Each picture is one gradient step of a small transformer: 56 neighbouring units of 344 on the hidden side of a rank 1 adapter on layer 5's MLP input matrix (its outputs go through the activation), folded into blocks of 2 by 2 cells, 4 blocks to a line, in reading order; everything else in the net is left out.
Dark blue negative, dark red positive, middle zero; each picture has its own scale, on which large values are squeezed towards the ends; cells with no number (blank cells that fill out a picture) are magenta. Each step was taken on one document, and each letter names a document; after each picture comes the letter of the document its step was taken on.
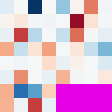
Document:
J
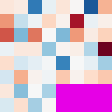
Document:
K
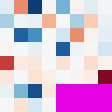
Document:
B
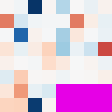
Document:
J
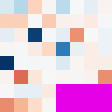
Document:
B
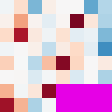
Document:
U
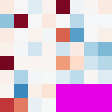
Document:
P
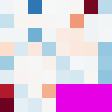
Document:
U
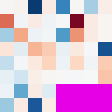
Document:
J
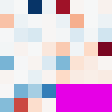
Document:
P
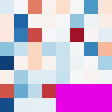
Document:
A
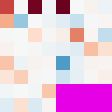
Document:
P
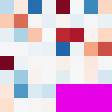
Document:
K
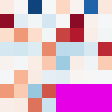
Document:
J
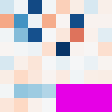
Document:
B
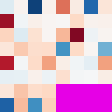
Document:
J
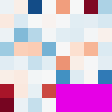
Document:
U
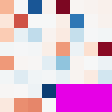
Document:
P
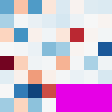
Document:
B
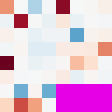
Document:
P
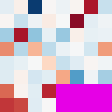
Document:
U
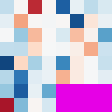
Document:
A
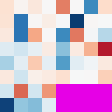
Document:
A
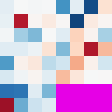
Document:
A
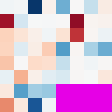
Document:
J
